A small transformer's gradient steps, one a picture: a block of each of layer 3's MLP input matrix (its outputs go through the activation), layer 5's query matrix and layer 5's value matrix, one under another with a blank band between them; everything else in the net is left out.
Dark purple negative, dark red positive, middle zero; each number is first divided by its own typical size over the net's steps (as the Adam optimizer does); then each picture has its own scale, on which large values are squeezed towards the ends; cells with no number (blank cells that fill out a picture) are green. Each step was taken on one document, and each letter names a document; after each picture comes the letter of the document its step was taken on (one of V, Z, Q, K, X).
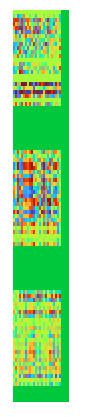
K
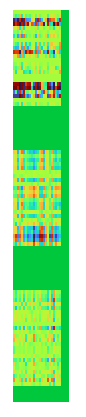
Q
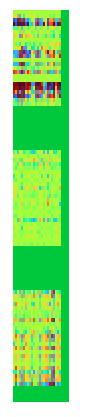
Q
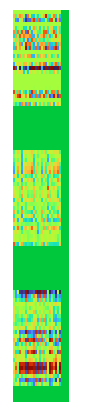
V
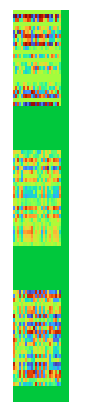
V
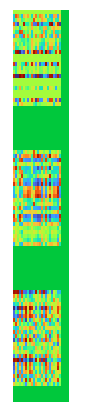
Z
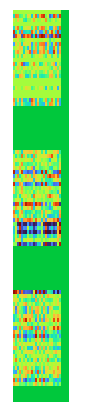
Z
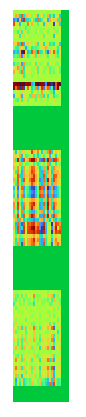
Q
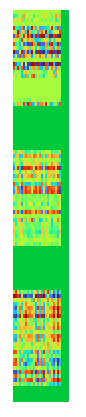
Z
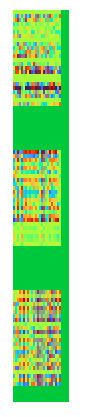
K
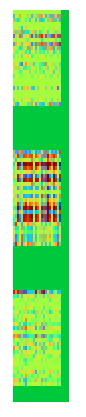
Z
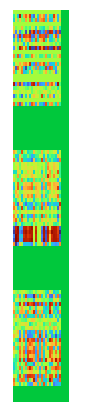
V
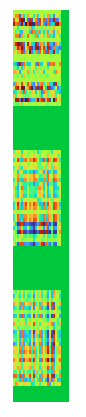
K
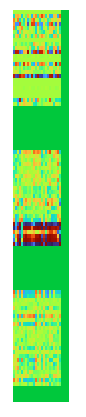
Z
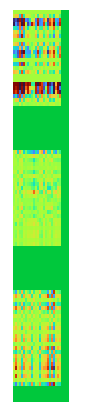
Q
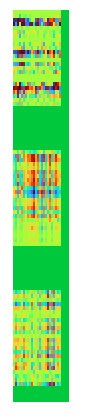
Q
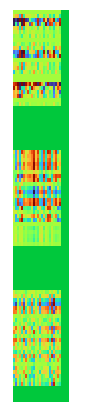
Q
